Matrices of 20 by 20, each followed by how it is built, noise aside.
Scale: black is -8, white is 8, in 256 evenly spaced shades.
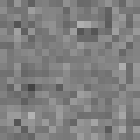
low rank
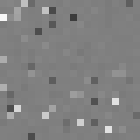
sparse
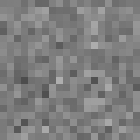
low rank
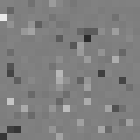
sparse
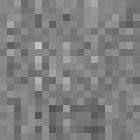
low rank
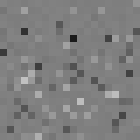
sparse
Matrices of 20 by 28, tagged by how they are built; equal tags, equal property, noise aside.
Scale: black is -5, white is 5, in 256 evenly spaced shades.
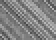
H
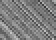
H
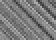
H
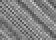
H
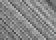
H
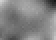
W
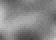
W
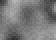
W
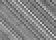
H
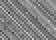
H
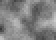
W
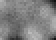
W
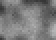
W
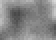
W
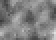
W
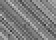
H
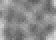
W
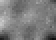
W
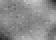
W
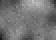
W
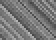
H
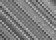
H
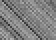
H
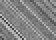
H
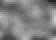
W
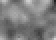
W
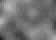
W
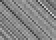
H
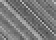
H
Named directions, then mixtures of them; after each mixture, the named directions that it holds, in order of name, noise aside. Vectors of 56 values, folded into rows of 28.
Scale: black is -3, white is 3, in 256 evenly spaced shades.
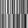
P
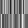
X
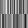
P, X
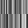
P, X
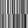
P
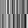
P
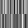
P, X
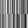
P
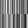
P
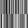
P, X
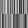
P, X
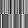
X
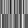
X
